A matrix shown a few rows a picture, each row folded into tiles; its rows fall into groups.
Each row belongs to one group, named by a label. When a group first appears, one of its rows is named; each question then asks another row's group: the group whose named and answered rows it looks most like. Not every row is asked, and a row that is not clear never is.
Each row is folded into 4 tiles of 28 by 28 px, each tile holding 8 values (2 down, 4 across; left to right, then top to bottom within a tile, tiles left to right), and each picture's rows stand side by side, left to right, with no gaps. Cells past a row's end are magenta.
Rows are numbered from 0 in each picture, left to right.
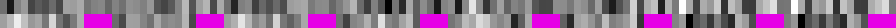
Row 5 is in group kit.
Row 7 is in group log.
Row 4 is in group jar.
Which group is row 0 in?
jar
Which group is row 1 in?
kit
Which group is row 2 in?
jar
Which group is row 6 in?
log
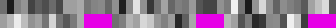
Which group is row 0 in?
jar
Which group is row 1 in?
jar
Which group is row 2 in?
log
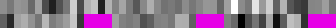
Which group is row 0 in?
kit
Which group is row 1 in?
log
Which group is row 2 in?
log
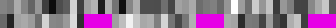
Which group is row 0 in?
kit
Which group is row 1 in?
jar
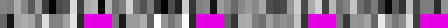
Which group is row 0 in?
kit
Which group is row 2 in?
kit
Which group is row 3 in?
kit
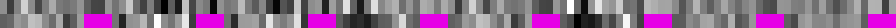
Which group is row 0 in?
jar
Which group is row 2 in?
kit
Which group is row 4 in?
jar
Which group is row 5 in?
log
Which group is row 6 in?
jar
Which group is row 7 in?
kit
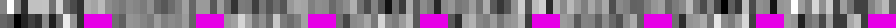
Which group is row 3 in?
kit
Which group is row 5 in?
log
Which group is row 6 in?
kit
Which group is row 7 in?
log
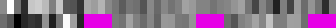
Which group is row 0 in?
log
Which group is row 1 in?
jar
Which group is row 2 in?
kit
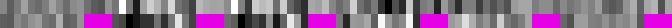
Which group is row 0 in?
jar
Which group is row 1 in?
log
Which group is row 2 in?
log
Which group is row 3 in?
kit
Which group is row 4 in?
jar
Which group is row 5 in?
kit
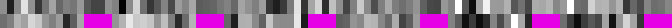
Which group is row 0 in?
jar
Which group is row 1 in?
jar
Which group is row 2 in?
kit
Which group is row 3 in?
jar
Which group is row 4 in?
log
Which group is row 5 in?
log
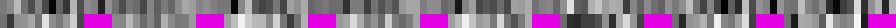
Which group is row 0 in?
kit
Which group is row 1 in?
jar
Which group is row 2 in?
jar
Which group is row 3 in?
jar
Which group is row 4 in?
jar
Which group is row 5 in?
log
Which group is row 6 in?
kit
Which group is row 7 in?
kit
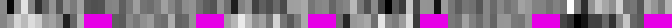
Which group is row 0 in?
jar
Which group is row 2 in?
jar
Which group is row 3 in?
kit
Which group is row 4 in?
jar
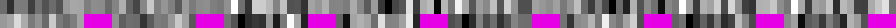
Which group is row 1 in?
log
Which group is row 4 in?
log
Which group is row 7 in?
log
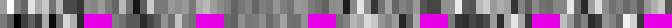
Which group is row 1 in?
log
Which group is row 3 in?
jar
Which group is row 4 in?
log
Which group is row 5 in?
log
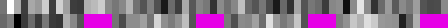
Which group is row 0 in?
log
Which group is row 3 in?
jar
